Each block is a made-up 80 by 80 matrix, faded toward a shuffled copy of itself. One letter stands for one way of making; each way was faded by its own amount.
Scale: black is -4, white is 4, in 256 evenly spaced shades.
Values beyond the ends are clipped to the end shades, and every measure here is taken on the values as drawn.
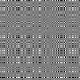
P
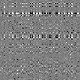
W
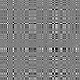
P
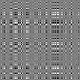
P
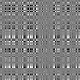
P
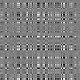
P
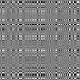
P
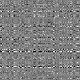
W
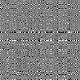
W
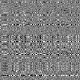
W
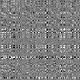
W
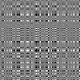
P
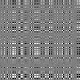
P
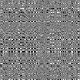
W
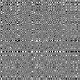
W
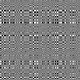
P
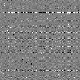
W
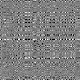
W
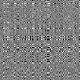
W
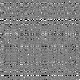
W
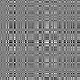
P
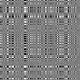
P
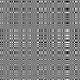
P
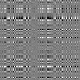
P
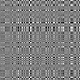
P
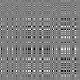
P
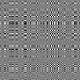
P
